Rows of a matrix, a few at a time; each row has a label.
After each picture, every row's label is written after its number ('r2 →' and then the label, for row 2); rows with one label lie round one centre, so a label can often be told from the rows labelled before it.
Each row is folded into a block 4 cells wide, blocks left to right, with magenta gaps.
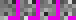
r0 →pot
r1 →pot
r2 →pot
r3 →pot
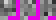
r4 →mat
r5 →pot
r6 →pot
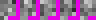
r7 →pot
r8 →mat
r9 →mat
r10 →mat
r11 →mat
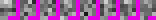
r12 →mat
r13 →pot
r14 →pot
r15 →mat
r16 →pot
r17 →mat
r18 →mat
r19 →mat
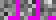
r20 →pot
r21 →pot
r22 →mat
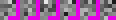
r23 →pot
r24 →pot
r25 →mat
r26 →pot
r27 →pot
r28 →pot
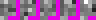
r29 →mat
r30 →pot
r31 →mat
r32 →mat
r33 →mat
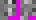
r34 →pot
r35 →mat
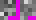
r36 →pot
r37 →mat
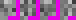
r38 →mat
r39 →pot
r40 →mat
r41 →pot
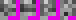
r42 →mat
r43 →mat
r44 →mat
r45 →pot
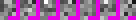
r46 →mat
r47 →pot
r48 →mat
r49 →pot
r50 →pot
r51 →mat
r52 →pot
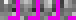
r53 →mat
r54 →mat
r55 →mat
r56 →mat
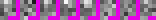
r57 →mat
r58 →pot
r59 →mat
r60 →mat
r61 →mat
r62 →pot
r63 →pot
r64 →mat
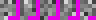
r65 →pot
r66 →mat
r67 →pot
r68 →mat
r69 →pot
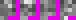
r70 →mat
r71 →mat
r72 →mat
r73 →pot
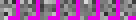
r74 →pot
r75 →pot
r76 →mat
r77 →pot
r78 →mat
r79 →pot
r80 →pot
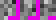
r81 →pot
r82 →mat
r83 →mat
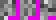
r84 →pot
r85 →pot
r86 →mat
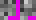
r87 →pot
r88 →mat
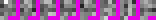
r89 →mat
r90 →mat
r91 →mat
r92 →mat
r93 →mat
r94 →pot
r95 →pot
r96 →mat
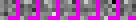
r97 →pot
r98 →mat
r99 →mat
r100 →mat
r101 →mat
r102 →pot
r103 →mat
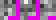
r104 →pot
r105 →mat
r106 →mat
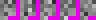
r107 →pot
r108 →pot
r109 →pot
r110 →pot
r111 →pot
